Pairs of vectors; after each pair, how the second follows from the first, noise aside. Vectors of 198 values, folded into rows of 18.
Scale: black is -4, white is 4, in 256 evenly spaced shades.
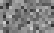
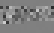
partly zeroed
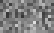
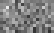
wrapped around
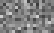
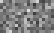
wrapped around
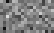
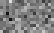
wrapped around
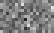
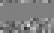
partly zeroed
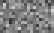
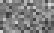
wrapped around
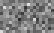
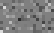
partly zeroed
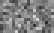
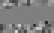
partly zeroed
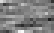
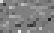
partly zeroed
